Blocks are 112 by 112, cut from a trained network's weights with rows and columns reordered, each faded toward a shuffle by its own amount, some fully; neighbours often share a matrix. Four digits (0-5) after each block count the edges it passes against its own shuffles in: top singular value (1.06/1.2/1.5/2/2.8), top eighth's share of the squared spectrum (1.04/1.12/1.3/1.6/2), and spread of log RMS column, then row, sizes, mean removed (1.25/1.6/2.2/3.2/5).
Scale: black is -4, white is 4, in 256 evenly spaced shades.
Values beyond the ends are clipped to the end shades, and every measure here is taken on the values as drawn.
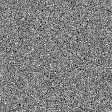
0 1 0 0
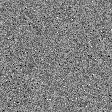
0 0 0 0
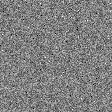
0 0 0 0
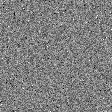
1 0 0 0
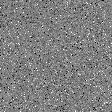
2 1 0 0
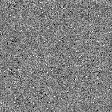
3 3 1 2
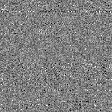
3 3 1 3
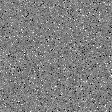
2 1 0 0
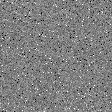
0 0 0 0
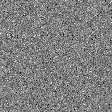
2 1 0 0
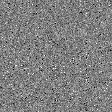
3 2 1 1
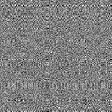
5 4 2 3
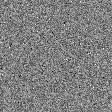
0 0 0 0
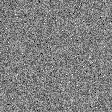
0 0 0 0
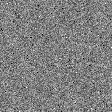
2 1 0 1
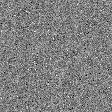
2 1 0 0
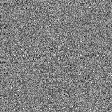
3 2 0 2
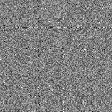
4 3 1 2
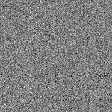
3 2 1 1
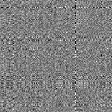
5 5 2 3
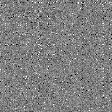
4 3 2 2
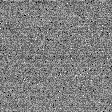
2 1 0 0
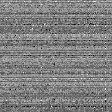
5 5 2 3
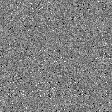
3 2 1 2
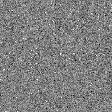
3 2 0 2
